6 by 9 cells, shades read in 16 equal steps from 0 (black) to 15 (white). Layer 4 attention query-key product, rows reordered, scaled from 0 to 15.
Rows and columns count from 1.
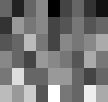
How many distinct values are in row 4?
7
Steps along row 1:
down up up down up up down down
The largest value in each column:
11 13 12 9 15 9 7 14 10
